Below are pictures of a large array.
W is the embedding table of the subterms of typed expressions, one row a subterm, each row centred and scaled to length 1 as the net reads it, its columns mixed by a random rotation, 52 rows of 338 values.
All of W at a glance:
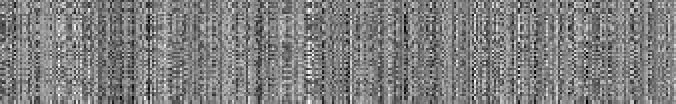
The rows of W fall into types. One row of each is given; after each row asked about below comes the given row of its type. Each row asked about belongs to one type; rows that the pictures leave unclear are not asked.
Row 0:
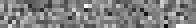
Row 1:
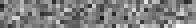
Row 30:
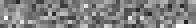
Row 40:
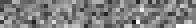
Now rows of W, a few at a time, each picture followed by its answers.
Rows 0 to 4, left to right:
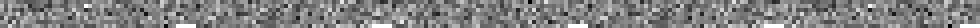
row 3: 1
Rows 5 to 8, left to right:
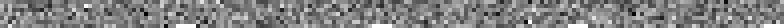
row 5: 0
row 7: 40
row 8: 30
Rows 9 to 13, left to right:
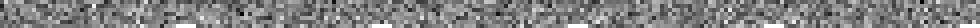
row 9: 1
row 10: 30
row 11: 40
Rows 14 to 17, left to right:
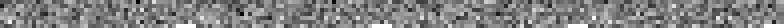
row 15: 30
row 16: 40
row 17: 30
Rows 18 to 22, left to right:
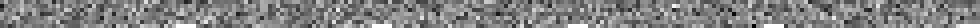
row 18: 1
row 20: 40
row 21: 0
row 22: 1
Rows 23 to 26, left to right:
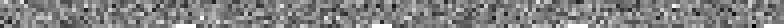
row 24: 30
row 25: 1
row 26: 0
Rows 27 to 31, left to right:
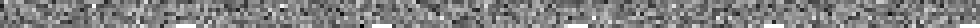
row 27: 1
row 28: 0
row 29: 1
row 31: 40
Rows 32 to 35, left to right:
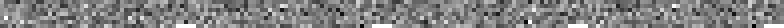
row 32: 30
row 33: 0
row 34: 40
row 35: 0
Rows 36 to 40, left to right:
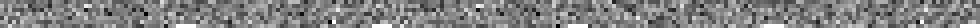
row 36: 0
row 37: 40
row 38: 0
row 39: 1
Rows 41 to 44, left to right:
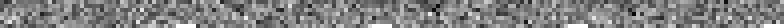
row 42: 1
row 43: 0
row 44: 30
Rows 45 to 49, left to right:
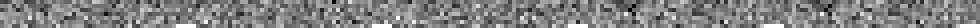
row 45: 40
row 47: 30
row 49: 0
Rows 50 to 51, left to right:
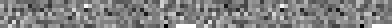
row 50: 0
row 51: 0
